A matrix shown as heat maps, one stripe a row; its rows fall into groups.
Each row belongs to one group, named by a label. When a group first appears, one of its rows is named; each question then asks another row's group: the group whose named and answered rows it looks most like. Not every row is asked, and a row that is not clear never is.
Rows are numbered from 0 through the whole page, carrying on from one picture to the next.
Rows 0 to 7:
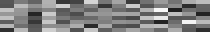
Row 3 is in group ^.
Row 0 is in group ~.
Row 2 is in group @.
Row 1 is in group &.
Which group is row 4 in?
@
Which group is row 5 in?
~
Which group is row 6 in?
@
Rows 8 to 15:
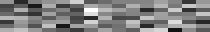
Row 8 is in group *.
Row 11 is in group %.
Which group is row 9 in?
%
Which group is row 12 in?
@
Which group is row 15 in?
@
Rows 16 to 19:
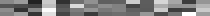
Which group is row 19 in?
~
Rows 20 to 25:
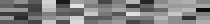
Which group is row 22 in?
^
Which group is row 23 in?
%
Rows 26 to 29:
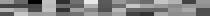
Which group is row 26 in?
%
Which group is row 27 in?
%
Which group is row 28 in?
^
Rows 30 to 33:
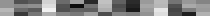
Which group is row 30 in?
@
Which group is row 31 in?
@
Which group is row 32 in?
@
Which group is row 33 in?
*
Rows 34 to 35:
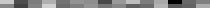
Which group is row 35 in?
*
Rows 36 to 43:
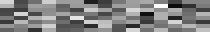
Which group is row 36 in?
*
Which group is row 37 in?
*
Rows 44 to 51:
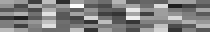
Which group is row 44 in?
^
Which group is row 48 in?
%
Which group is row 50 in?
*
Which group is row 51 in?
@
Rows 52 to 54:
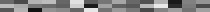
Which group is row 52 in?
*
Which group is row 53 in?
@
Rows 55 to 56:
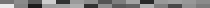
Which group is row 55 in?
^
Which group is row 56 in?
@
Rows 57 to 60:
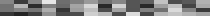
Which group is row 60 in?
%
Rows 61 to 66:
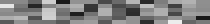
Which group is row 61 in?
^
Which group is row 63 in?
@
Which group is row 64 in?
@
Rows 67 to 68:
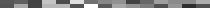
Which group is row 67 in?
~
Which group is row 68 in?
&
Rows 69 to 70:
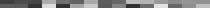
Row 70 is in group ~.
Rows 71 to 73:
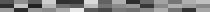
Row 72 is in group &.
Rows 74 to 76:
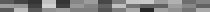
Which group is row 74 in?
%
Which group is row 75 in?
^
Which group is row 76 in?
&
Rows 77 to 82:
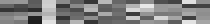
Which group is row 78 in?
%
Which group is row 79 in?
%
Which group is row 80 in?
@
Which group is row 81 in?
%
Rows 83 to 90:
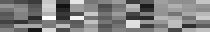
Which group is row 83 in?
~
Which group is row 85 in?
^
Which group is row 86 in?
~
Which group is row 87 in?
~
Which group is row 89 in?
&
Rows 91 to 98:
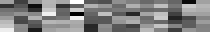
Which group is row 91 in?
*
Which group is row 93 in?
~
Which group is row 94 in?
@
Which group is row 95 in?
*
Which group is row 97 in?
@
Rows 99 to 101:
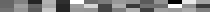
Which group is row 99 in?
~
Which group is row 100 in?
^
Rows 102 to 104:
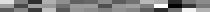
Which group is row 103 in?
*
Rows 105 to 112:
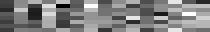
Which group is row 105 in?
&
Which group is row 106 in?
~
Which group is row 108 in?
~
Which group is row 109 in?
%
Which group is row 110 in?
~
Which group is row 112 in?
&
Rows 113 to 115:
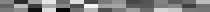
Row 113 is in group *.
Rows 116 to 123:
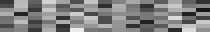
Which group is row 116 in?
&
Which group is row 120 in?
^
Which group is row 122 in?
~
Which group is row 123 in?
~
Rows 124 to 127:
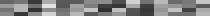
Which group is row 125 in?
^
